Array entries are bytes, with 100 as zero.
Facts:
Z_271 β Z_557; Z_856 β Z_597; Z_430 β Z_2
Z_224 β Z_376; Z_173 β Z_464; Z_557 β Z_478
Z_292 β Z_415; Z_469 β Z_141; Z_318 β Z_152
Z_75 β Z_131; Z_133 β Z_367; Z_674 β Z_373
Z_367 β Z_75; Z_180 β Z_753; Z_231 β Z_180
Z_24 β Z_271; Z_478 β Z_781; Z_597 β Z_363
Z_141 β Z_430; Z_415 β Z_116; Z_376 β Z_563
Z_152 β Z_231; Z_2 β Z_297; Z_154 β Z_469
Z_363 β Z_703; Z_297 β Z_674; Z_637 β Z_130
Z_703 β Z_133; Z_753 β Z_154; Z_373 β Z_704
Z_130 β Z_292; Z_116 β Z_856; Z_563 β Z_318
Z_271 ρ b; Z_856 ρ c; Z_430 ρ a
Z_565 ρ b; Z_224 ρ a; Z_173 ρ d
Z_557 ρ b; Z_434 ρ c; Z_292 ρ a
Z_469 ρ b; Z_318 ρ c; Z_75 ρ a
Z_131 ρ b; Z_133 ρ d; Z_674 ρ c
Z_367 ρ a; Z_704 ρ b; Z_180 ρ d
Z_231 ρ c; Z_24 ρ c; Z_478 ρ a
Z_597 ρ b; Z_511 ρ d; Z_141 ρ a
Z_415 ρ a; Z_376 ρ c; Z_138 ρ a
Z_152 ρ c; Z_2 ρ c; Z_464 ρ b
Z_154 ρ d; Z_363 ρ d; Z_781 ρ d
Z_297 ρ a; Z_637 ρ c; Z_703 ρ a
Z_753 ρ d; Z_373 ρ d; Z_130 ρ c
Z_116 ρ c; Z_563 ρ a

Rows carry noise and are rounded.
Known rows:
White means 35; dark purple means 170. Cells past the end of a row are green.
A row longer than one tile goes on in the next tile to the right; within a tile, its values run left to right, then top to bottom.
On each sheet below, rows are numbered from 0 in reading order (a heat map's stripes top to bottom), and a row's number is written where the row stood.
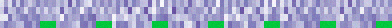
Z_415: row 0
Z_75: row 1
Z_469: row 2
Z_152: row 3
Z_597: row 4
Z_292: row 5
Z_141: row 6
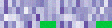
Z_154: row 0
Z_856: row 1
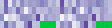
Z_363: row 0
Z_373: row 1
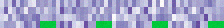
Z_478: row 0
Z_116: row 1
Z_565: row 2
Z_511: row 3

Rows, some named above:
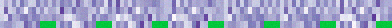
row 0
Z_563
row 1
Z_24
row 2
Z_373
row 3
Z_133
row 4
Z_138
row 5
Z_138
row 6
Z_781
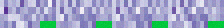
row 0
Z_376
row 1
Z_138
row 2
Z_138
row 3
Z_478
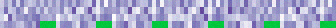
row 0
Z_297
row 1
Z_565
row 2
Z_704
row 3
Z_131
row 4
Z_674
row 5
Z_557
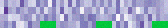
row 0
Z_376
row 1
Z_703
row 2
Z_173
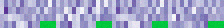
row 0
Z_434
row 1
Z_464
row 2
Z_2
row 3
Z_297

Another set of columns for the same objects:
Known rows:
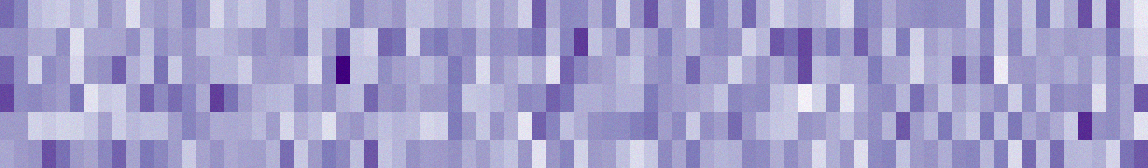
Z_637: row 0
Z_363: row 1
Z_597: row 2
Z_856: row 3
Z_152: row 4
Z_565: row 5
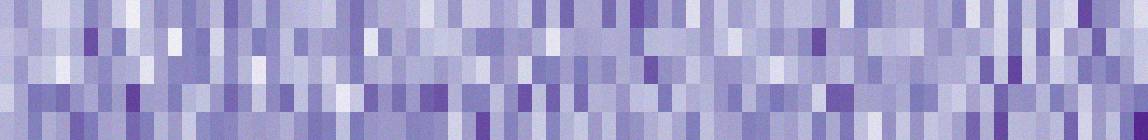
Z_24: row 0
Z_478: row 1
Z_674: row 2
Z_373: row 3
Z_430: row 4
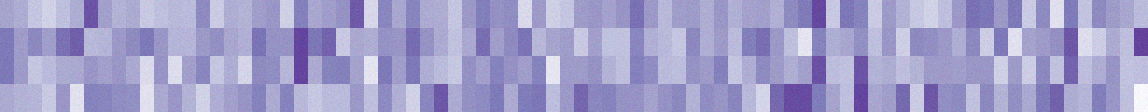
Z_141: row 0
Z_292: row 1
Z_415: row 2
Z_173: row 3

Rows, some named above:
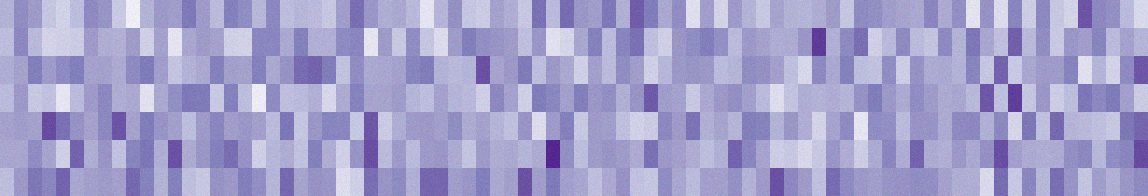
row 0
Z_24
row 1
Z_563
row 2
Z_138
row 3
Z_674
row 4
Z_565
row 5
Z_2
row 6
Z_511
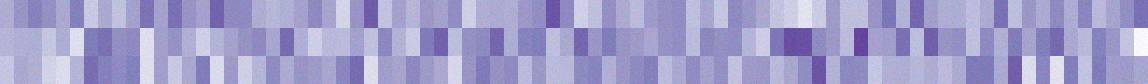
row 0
Z_434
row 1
Z_173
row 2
Z_297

